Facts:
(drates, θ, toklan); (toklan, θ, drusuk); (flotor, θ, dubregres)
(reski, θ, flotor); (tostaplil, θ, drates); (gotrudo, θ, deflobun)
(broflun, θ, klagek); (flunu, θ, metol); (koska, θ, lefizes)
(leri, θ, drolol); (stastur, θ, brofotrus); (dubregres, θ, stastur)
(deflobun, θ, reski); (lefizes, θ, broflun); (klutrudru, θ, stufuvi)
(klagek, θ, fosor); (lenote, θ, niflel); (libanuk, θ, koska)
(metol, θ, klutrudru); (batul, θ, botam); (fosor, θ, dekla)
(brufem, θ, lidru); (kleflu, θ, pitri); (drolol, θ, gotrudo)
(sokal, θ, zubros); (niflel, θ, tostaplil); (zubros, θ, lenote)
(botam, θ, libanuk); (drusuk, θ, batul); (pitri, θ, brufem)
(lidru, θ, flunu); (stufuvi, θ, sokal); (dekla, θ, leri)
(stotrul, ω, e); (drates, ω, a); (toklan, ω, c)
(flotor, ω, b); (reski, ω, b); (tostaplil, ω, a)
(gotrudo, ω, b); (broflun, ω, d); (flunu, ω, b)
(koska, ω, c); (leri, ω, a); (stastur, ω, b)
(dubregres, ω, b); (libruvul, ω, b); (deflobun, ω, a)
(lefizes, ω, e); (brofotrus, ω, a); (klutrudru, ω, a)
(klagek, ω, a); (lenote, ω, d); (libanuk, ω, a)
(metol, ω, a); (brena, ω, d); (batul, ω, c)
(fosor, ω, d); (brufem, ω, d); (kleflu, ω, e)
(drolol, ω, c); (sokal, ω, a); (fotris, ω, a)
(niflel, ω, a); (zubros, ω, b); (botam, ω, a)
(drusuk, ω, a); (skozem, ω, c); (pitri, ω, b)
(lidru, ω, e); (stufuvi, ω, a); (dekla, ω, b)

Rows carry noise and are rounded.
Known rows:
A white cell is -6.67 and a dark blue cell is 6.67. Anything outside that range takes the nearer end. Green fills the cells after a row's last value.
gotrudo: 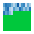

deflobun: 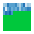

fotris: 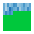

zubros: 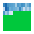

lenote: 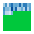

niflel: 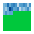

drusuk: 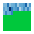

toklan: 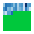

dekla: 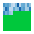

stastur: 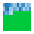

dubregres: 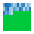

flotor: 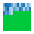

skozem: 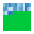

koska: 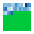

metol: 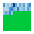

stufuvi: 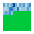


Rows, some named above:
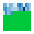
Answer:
lefizes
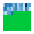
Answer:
toklan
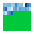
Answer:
koska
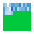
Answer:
brufem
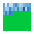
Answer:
klagek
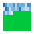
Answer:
flunu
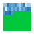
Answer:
deflobun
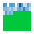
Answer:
lidru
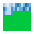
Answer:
broflun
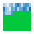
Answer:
fosor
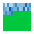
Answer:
libanuk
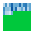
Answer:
lenote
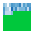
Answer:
brufem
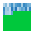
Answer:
brena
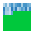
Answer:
brena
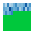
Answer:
botam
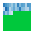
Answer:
pitri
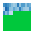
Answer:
libruvul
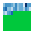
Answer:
batul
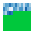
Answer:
drolol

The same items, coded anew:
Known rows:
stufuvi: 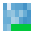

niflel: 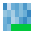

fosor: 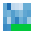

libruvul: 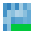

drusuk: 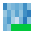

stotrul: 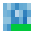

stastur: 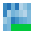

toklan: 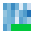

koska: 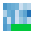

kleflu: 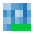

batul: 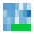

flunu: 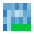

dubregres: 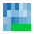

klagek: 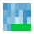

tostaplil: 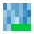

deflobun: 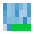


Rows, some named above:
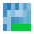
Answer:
libruvul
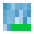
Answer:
leri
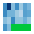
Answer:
dekla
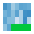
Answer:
klagek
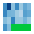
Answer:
dekla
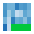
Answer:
pitri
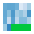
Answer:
drolol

